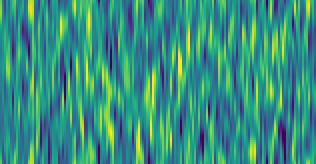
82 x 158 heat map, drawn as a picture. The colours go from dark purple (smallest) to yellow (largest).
Slope: none. Average level on the scale: 50%. Grain: streaks running down. Mirror symmetry: none. Histogram: bell-shaped.
